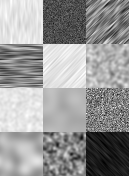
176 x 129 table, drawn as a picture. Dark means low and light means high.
It is made of 4 by 3 panels. Panel 1,1: very high, streaked downward, faint in contrast. Panel 1,2: low, fine-grained. Panel 1,3: middling, slanting up to the right, strong in contrast. Panel 2,1: middling, streaked across, strong in contrast. Panel 2,2: very high, slanting up to the right, faint in contrast. Panel 2,3: high, blotchy. Panel 3,1: very high, blotchy, faint in contrast. Panel 3,2: high, smooth, faint in contrast. Panel 3,3: middling, fine-grained, strong in contrast. Panel 4,1: high, smooth. Panel 4,2: middling, blotchy, strong in contrast. Panel 4,3: very low, slanting down to the right, faint in contrast.
